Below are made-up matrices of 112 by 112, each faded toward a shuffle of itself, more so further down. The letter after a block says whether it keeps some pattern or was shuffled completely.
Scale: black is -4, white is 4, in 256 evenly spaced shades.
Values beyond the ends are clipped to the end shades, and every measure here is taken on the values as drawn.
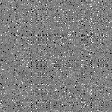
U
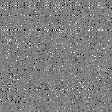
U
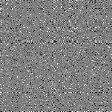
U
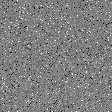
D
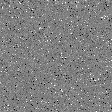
D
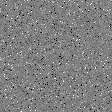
D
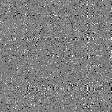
U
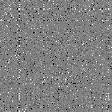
U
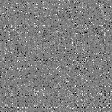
U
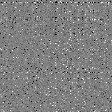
U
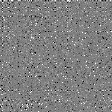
U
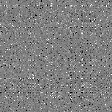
U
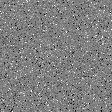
D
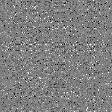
U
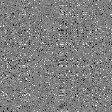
U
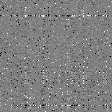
U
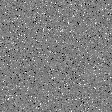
D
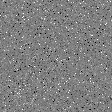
D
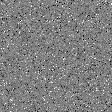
D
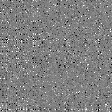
U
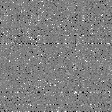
U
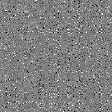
U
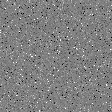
D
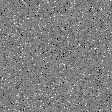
D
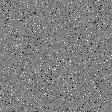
D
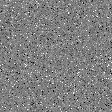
D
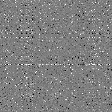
U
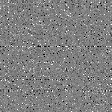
U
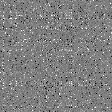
U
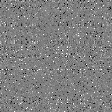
U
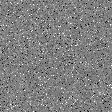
D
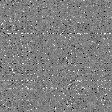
U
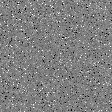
D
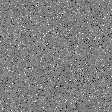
D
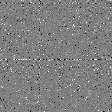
U
